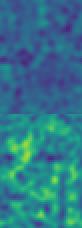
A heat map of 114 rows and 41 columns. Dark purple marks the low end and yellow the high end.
It is made of 2 by 1 panels. Panel 1,1: low, blotchy. Panel 2,1: middling, blotchy, strong in contrast.
